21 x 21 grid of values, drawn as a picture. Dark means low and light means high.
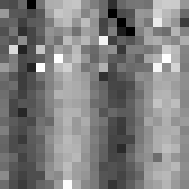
Seam: horizontal, 40% of the way down, the bottom part calmer. Stripes: upright, repeating 2 times. Histogram: bell-shaped.
